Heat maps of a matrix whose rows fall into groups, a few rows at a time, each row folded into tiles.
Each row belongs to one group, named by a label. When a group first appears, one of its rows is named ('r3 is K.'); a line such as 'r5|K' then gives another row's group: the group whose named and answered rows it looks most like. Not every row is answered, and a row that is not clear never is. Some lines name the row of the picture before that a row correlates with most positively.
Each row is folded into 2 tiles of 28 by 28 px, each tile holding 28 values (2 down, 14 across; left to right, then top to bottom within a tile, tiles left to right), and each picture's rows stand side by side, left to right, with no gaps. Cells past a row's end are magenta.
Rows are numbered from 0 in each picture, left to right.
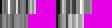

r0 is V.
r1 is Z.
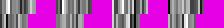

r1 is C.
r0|V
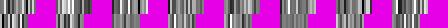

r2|V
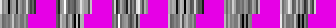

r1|Z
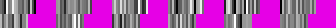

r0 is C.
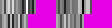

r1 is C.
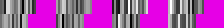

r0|C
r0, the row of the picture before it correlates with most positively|0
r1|V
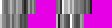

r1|C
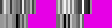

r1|C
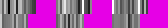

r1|C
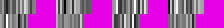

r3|V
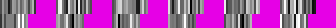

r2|V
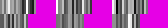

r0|C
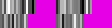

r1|V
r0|C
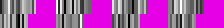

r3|C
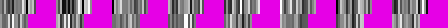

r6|Z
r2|V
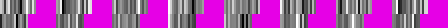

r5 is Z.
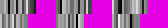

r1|C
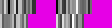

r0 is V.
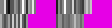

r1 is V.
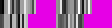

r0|Z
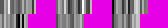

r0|Z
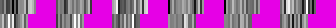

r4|V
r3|V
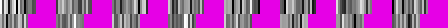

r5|C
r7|Z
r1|V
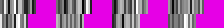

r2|Z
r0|V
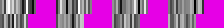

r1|Z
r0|C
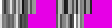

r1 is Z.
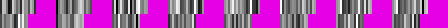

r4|C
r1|Z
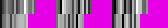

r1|C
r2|Z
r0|Z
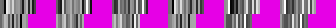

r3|C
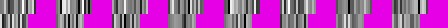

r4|C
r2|C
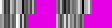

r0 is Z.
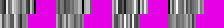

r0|C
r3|V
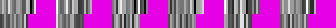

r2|C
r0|C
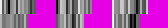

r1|Z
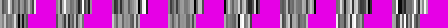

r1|C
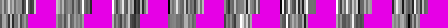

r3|V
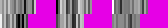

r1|Z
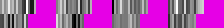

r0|C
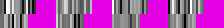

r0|C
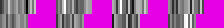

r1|V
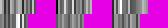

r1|V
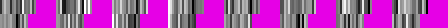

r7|C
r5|Z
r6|C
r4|V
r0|Z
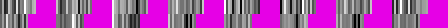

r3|Z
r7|V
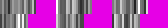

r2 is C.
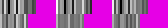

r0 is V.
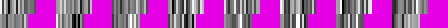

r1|Z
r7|Z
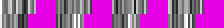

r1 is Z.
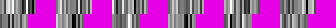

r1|Z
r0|C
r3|Z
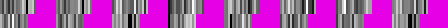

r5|C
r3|Z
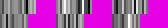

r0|V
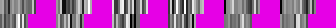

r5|V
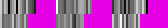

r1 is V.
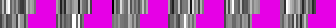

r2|V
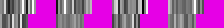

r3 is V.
